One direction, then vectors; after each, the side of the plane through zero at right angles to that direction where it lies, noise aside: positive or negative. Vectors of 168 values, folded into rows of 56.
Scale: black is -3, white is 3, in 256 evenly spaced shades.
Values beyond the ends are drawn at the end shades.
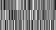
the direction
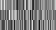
negative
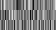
negative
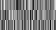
negative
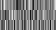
negative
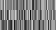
negative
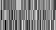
positive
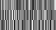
negative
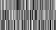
negative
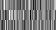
negative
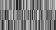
negative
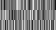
positive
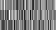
negative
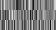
negative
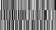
positive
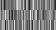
positive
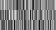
negative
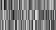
positive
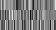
negative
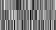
negative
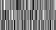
negative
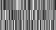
positive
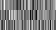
negative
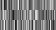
positive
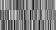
negative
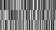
positive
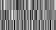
negative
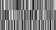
negative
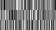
positive
